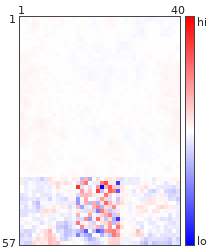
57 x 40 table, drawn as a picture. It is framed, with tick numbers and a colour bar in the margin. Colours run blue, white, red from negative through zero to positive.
The halves do not mirror each other. An odd patch, rougher than its surroundings, sits in the bottom middle. No overall slope runs across the table. Values change most from cell to cell in the bottom middle. The top part is calmer, up to a seam about 70% of the way down. There are no regular stripes.
